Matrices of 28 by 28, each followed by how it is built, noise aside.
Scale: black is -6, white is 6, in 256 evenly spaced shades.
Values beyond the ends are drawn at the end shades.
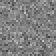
noise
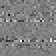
uneven rows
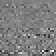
uneven rows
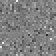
noise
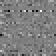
uneven rows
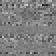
uneven rows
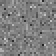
noise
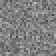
noise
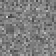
noise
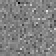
noise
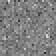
noise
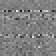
uneven rows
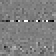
uneven rows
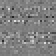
uneven rows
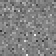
noise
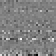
uneven rows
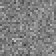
noise
